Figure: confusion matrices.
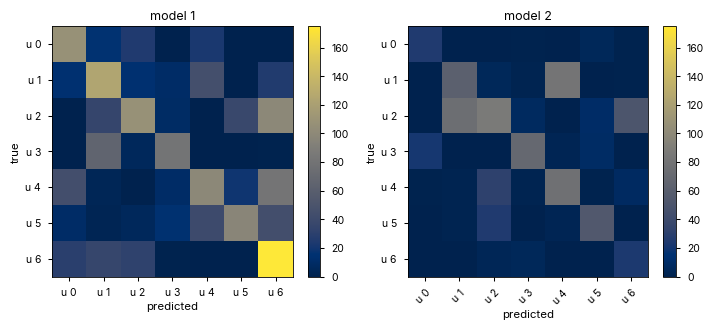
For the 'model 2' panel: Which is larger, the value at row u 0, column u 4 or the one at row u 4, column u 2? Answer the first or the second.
the second
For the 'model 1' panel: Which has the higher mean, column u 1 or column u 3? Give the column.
u 1
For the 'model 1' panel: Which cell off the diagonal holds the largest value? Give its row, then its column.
u 2, u 6
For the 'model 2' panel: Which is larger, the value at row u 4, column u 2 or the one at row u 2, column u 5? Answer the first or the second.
the first
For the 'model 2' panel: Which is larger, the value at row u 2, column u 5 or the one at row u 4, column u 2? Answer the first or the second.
the second
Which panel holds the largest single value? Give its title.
model 1
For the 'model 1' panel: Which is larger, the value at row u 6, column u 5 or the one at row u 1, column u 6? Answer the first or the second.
the second
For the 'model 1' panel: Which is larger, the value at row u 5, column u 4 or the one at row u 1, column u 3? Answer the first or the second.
the first
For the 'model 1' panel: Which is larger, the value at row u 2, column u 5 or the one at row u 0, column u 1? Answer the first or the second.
the first
